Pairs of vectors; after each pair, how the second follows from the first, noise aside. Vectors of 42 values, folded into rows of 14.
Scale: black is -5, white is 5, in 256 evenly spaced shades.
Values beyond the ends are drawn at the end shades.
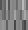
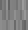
shrunk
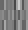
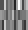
scaled up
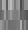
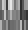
scaled up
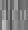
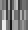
scaled up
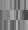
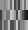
scaled up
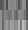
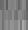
shrunk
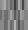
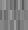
shrunk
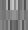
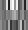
scaled up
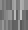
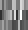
scaled up
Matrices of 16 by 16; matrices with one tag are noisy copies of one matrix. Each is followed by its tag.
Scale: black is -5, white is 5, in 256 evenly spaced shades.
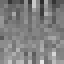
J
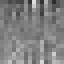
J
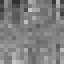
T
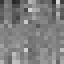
T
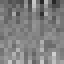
J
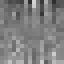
J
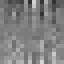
J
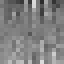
J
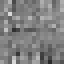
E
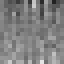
J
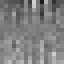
J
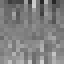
J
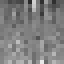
J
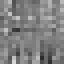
E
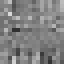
E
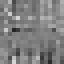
E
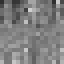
T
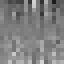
J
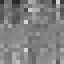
T
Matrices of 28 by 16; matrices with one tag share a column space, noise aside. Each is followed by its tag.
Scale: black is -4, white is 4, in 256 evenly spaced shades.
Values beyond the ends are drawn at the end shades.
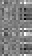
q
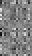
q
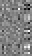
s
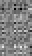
s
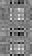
q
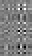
s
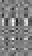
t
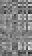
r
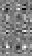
s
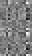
q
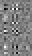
s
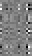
s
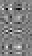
s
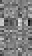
t
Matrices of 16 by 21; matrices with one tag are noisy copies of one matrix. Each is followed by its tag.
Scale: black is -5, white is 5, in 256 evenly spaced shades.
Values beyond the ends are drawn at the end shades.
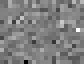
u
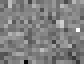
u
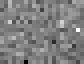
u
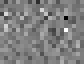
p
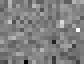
u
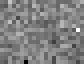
u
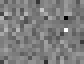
p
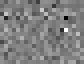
p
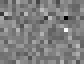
p
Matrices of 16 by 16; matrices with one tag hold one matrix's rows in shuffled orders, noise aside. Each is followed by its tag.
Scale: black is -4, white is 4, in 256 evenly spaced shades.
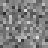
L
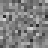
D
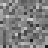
D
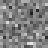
D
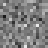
L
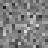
L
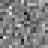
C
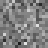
L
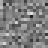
D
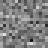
D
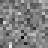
C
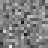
C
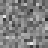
D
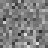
L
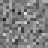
L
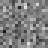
L
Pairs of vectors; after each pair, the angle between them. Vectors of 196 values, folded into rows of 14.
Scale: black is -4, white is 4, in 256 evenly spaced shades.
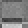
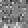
partly aligned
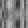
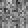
partly aligned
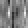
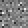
orthogonal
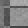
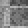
nearly opposite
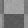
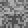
partly aligned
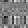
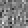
partly opposed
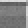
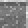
nearly parallel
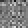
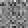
nearly opposite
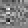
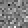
orthogonal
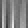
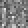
partly aligned
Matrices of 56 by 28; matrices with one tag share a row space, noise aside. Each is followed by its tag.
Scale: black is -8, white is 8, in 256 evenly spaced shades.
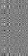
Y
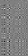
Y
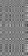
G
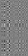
Y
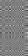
G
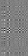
Y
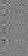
Y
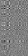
Y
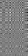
G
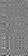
Y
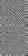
G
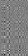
Y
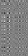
Y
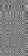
G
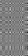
G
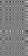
G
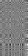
G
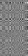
G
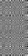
G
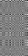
G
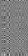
Y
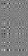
Y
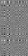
Y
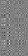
Y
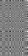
G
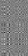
Y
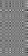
G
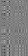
Y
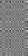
G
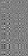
Y
